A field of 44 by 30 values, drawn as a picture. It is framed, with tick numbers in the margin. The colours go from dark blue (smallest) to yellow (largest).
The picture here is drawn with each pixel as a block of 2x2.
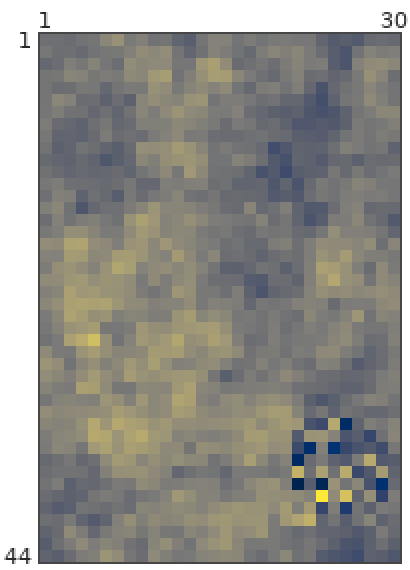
Roughest part: bottom right. Stripes: none. Mirror symmetry: none. Odd patch: rougher, in the bottom right.
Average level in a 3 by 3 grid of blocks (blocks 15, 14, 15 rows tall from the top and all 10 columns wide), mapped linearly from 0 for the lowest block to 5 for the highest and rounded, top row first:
120 / 532 / 340
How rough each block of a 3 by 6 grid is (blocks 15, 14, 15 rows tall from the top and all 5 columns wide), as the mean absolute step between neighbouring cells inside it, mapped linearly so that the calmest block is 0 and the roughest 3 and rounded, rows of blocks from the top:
0 0 0 0 0 0 | 0 0 0 0 0 0 | 0 0 0 0 3 2
